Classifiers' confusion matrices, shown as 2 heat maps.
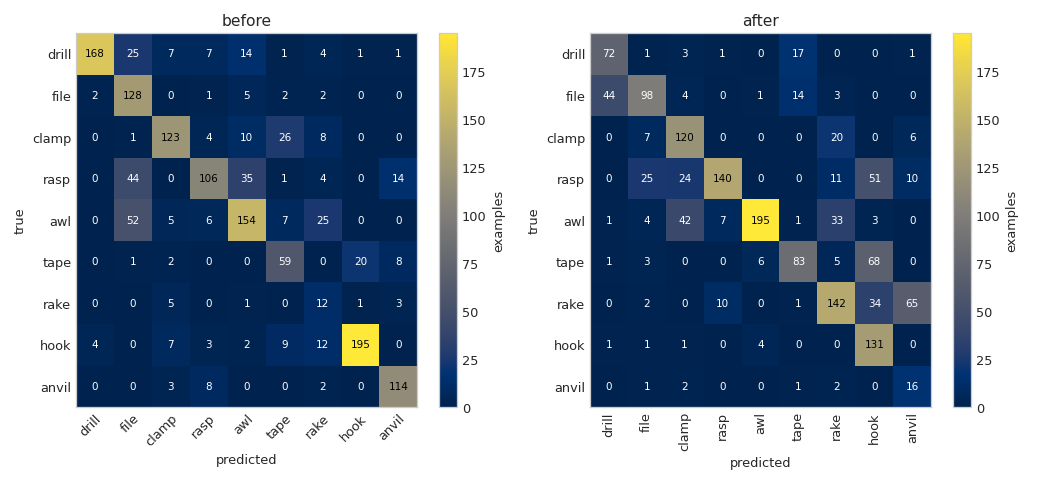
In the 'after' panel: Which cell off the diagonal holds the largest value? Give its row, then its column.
tape, hook
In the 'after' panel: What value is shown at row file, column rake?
3
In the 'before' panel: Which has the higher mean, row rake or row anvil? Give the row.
anvil
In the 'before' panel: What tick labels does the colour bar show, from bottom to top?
0, 25, 50, 75, 100, 125, 150, 175
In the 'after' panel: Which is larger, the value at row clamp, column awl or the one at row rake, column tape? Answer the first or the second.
the second
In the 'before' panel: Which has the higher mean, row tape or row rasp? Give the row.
rasp
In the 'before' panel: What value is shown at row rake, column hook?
1
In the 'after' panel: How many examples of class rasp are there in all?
261
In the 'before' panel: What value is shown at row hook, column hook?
195
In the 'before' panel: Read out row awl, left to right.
0 52 5 6 154 7 25 0 0
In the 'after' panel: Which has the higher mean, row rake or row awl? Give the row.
awl
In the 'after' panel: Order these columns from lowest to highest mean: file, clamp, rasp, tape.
tape, file, rasp, clamp
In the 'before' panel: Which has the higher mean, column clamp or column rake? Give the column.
clamp
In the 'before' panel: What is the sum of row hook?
232
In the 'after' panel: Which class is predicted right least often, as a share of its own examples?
tape
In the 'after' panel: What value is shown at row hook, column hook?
131
